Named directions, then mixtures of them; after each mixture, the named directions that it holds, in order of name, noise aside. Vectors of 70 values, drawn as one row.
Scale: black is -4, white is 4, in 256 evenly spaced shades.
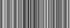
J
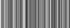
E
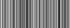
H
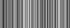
H, J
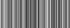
E, J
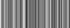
E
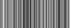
H, J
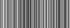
H, J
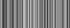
J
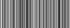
H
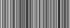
H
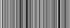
E, H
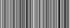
H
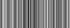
J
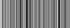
E, H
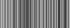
H, J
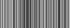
H, J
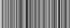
E, H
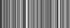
E, H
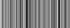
E, H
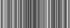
E, J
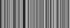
E, J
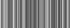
E, J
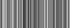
J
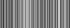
H, J
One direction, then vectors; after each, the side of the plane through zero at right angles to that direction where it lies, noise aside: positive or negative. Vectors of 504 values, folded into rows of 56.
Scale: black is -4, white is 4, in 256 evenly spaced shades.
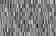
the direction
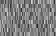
positive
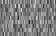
negative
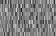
positive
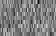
negative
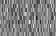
positive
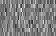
negative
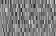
positive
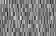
negative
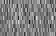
negative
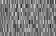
negative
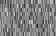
positive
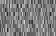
negative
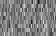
negative
